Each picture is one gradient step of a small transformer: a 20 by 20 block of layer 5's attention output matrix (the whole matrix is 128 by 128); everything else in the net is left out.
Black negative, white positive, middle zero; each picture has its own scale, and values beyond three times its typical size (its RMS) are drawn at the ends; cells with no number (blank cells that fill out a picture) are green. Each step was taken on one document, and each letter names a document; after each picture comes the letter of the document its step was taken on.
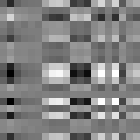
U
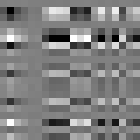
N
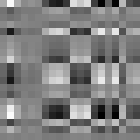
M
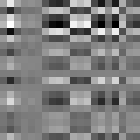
M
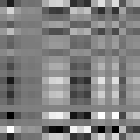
U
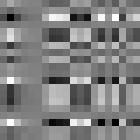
N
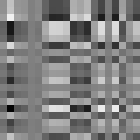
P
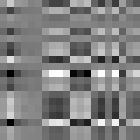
M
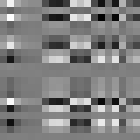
P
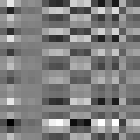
M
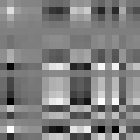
U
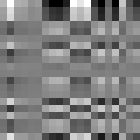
P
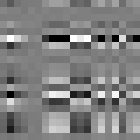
N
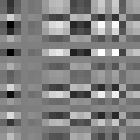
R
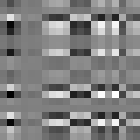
R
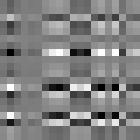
R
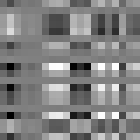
U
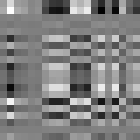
P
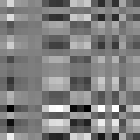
P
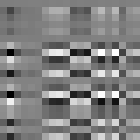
M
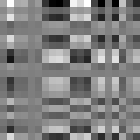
P
